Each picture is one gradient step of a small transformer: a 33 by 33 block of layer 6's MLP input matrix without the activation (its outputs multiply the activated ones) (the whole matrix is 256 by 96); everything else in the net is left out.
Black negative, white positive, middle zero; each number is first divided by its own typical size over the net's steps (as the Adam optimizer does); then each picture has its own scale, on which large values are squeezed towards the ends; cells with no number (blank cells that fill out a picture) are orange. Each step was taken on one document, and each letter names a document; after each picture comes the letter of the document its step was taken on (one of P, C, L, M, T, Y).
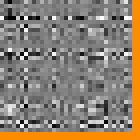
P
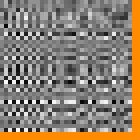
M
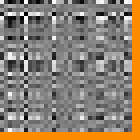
P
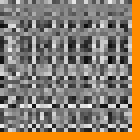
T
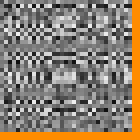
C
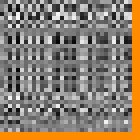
C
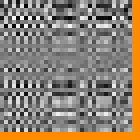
M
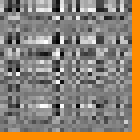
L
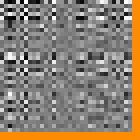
P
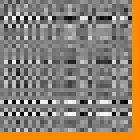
M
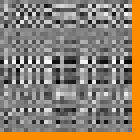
C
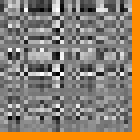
L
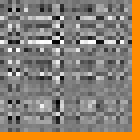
L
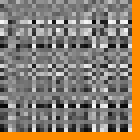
T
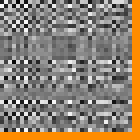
M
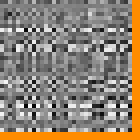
T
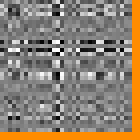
L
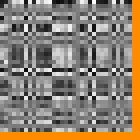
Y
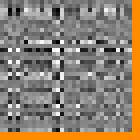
L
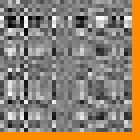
P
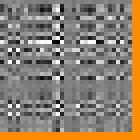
L
